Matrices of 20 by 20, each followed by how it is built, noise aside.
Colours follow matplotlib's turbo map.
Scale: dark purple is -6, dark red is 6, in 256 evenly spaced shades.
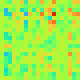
low rank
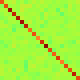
diagonal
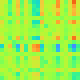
low rank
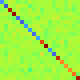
diagonal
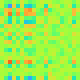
low rank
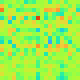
low rank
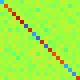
diagonal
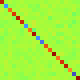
diagonal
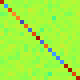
diagonal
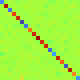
diagonal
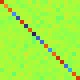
diagonal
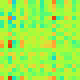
low rank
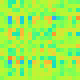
low rank
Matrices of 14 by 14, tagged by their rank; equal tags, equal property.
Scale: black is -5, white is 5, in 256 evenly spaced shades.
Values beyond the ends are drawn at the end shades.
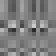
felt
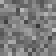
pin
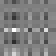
felt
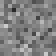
pin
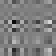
felt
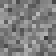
pin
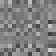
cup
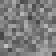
pin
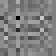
cup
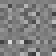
cup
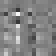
cup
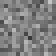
pin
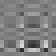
felt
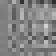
cup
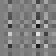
felt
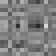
cup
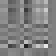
felt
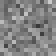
pin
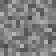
pin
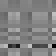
felt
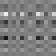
felt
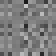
cup
